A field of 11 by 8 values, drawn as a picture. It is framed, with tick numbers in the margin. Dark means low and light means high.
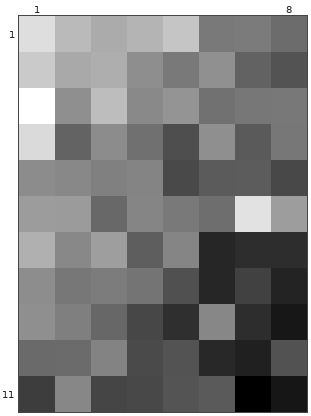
Roughest part: middle right. Ninth with the highest average: top left. Slope: up to the top left. Ninth with the lowest average: bottom right.
